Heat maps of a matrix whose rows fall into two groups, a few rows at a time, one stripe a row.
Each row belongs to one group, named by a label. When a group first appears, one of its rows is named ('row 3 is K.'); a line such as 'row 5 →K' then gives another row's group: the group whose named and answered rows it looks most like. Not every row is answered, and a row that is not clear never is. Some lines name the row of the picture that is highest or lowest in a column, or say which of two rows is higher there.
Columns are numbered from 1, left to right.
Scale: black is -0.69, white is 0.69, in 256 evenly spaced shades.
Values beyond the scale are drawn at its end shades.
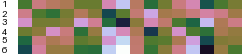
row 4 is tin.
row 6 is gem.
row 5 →gem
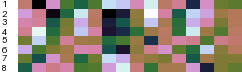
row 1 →tin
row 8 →gem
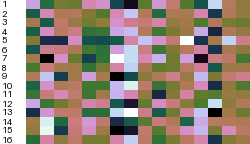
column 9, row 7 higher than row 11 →Yes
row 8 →gem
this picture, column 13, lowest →7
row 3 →tin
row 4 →gem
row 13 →gem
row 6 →gem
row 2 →gem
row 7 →tin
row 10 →gem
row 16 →gem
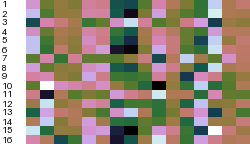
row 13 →gem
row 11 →tin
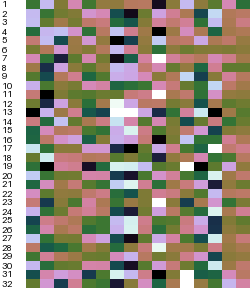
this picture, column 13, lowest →19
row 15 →gem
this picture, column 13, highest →13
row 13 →gem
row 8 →tin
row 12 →tin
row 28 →tin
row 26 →gem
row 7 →tin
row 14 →tin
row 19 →tin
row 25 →gem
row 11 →tin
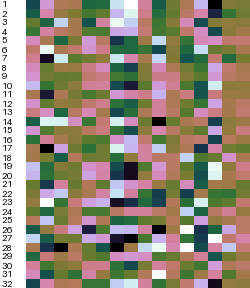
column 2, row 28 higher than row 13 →No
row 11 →tin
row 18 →tin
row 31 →tin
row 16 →gem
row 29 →gem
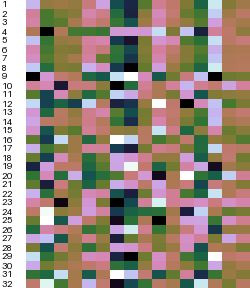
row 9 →gem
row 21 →tin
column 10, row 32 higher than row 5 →No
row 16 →tin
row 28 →tin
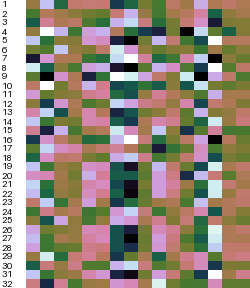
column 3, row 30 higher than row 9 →No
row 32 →tin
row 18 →gem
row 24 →gem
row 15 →tin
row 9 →tin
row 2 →gem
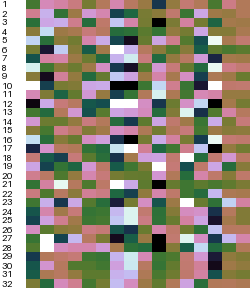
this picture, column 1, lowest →12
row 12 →gem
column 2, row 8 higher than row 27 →No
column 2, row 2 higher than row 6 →Yes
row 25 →gem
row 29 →gem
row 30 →gem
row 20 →tin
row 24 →gem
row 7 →gem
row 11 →tin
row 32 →tin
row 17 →gem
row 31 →gem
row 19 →tin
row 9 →tin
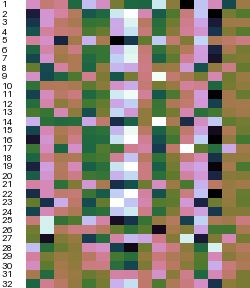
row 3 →gem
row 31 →tin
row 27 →tin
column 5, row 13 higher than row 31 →No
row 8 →tin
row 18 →gem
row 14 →tin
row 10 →gem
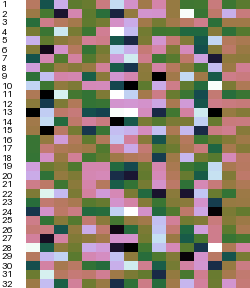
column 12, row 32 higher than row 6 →Yes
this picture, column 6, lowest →13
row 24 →gem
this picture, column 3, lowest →2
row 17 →gem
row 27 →tin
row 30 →gem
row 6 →tin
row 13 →gem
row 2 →tin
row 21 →tin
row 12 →tin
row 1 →tin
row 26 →tin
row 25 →tin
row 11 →tin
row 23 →gem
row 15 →tin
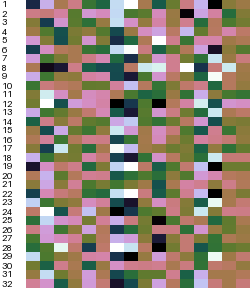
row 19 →gem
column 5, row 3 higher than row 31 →No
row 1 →gem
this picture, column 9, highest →8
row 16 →tin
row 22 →gem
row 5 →tin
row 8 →tin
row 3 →tin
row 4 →tin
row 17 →tin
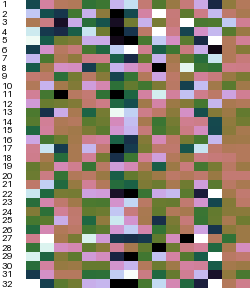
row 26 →gem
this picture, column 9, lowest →27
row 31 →gem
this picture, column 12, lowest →27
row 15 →gem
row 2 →tin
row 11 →tin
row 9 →tin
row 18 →tin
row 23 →gem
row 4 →tin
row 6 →gem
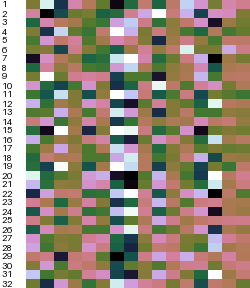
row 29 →tin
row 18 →gem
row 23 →tin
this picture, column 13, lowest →15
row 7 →gem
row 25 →tin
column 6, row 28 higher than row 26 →Yes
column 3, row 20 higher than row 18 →No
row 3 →gem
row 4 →tin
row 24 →gem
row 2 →tin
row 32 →tin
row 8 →gem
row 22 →gem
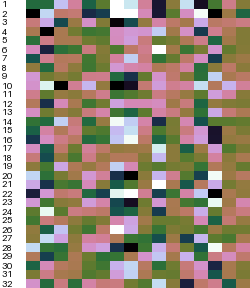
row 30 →gem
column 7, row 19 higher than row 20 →Yes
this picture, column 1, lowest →2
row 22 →gem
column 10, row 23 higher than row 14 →Yes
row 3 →tin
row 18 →tin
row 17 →tin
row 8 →tin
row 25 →gem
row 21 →tin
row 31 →gem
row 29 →tin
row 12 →tin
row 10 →tin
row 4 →tin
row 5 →gem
